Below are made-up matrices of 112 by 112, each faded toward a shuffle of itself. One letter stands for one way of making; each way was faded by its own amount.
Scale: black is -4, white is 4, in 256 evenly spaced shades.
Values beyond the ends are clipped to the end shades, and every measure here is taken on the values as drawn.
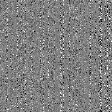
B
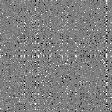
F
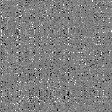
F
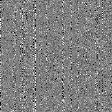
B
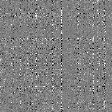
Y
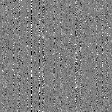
B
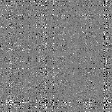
Y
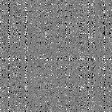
Y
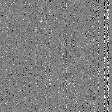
B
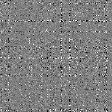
Y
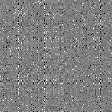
F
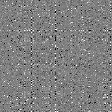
F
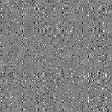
F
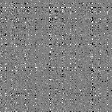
Y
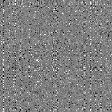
F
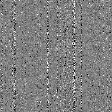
B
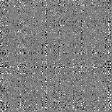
Y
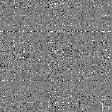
Y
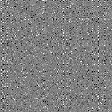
F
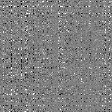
Y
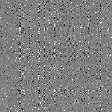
F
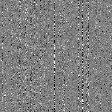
B
